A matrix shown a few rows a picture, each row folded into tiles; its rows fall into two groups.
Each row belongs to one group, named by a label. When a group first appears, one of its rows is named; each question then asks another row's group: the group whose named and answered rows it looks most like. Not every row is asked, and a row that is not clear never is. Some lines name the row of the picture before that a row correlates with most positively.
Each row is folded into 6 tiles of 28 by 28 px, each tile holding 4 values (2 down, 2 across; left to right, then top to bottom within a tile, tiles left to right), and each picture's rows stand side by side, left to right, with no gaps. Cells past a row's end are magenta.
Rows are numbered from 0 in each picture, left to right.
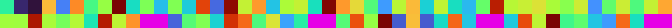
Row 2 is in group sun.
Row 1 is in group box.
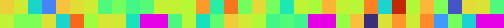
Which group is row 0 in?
sun
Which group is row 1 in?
box
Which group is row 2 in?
box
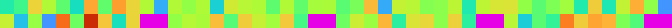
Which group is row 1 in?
sun
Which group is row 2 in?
sun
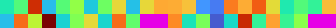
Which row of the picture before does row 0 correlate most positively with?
2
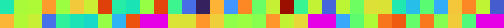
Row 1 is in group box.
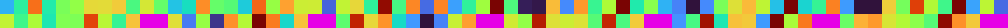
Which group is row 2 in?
sun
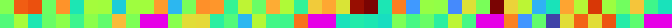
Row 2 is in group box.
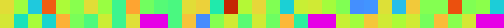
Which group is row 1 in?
box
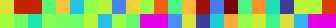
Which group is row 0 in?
box
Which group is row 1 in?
box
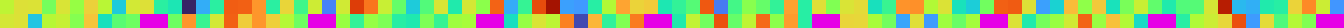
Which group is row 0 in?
box
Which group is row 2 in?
box
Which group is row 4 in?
sun
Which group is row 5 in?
sun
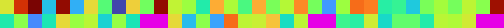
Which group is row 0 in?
box
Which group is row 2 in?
box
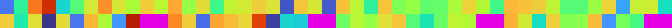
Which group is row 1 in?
box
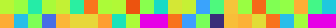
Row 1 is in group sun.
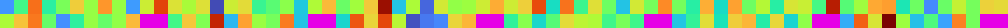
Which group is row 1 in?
sun
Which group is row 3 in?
box
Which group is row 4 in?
box
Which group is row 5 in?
sun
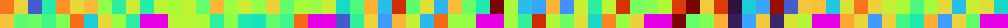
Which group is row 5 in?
box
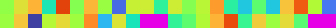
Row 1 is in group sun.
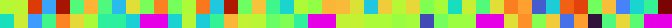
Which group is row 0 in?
box
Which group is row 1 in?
box
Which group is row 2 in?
sun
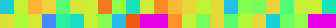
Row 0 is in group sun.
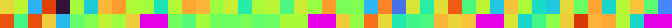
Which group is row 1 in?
box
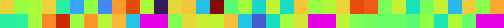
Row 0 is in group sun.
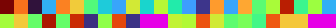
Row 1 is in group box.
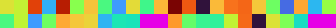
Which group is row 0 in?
box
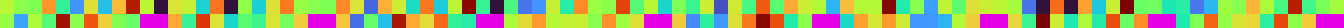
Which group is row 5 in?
sun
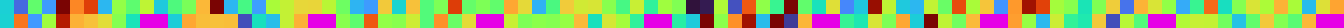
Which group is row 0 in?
box
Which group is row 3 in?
sun
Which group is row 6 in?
box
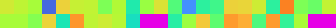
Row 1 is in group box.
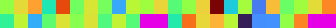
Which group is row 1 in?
sun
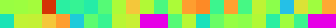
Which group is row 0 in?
sun
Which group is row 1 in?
box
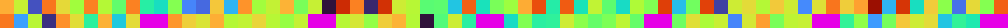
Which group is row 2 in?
sun
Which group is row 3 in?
box
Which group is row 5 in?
box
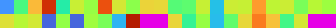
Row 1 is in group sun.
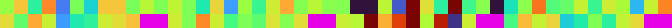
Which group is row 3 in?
sun
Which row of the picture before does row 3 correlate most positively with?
0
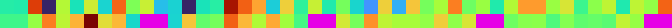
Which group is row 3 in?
box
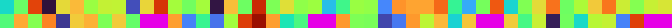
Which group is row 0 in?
sun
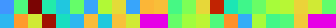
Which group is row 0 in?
sun
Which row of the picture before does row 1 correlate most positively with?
3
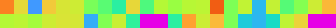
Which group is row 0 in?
sun
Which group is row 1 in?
sun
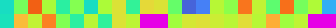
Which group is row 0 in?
sun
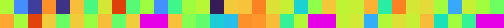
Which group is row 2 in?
box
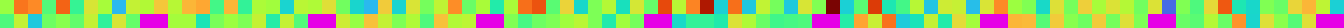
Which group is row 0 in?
box
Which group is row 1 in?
box
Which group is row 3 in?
box
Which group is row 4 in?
box
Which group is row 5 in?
sun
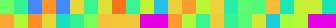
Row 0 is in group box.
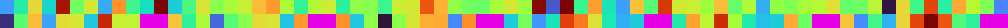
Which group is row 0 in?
box
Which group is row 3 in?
box
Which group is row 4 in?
sun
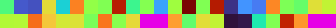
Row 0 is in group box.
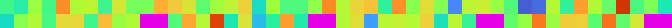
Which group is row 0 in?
box
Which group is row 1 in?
sun
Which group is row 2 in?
box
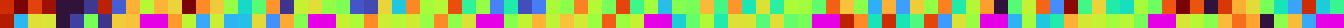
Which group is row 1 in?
box
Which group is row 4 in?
box
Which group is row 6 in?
box
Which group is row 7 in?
sun
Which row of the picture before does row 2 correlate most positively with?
3
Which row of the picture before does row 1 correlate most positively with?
2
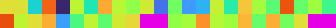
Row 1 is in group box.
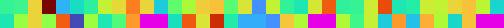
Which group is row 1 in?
sun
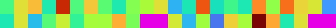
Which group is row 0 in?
box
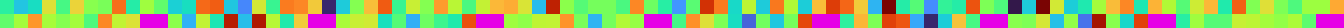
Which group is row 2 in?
sun
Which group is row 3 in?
sun
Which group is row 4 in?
sun
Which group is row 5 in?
sun
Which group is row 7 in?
box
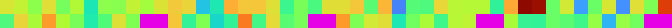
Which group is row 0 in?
sun
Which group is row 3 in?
box
